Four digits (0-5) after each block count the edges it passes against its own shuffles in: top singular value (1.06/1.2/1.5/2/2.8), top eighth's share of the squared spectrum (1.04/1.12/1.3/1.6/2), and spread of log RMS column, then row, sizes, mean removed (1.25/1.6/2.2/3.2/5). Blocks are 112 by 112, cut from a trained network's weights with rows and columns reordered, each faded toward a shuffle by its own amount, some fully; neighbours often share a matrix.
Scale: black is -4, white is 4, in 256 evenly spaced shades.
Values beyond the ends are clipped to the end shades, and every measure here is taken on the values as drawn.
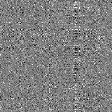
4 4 3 2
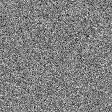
1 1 0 0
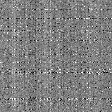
4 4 1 3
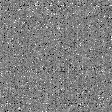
2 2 0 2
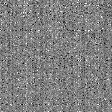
3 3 0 3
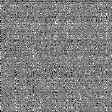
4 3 3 1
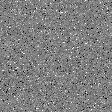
0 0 0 0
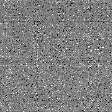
2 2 2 0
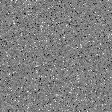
0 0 0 0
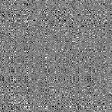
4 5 3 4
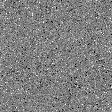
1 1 0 0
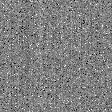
2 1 0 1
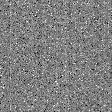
2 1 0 0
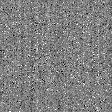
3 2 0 1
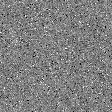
0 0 0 0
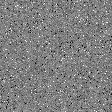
1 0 0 0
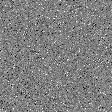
0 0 0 0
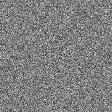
3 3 1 0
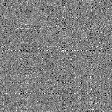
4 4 2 2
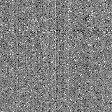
3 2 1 2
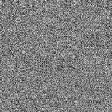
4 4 2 1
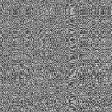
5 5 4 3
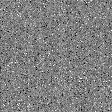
1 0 0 0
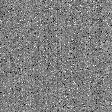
2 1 0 1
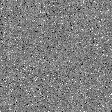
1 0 0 0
